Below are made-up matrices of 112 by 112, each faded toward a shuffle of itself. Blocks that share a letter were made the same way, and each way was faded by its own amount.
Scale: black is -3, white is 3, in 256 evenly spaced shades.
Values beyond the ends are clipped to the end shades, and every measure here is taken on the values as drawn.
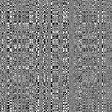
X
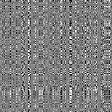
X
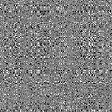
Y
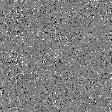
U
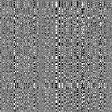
X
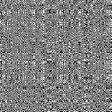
Y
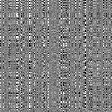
X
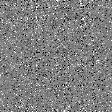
U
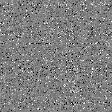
U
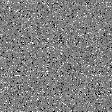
U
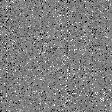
U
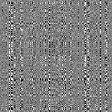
X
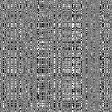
X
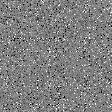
U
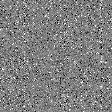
U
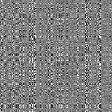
X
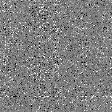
U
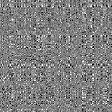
Y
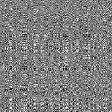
Y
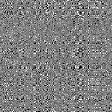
Y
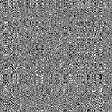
Y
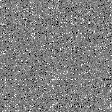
U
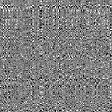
Y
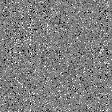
U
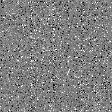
U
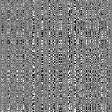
X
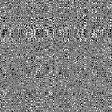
Y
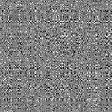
Y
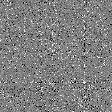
U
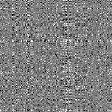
Y
